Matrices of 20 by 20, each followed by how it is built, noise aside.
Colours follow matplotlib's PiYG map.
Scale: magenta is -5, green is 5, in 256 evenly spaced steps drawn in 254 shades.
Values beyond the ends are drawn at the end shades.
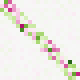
banded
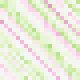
Toeplitz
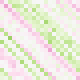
Toeplitz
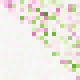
upper triangular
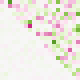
upper triangular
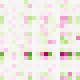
low rank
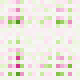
low rank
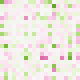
low rank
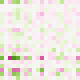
low rank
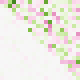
upper triangular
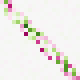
banded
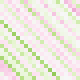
Toeplitz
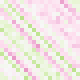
Toeplitz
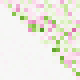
upper triangular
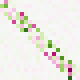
banded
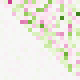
upper triangular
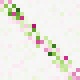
banded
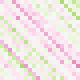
Toeplitz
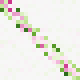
banded
